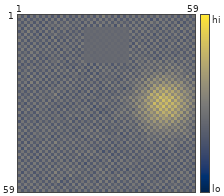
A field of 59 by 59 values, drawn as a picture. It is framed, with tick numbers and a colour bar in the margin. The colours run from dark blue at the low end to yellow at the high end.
In the top middle lies a patch that is calmer than the rest. The ninth with the highest average is the middle right. No row or column stands out. The top middle is the smoothest part. A single bump stands in the middle right.
